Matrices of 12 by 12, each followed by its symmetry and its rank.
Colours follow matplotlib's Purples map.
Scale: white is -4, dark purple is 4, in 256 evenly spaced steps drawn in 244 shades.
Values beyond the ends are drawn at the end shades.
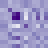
symmetric, rank two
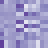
neither, rank two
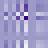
neither, rank one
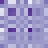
symmetric, rank one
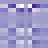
neither, rank one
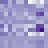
neither, rank two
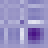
symmetric, rank one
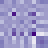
symmetric, rank two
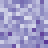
neither, full rank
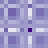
symmetric, rank one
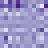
neither, rank two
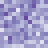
neither, full rank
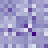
symmetric, rank two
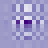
neither, rank one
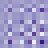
symmetric, rank one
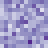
neither, full rank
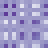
symmetric, rank one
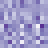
neither, rank two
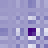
symmetric, rank one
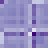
symmetric, rank two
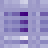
neither, rank one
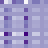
neither, rank one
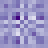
symmetric, rank two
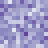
neither, full rank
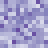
neither, full rank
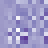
neither, rank two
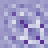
symmetric, rank two
